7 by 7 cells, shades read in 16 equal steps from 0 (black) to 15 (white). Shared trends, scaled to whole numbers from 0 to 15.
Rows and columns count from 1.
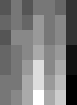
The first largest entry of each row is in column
2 4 4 4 4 4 4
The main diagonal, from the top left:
5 7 8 10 8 11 0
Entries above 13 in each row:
0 0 0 0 0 0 1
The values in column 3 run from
5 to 10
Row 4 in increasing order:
1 6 7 8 8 9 10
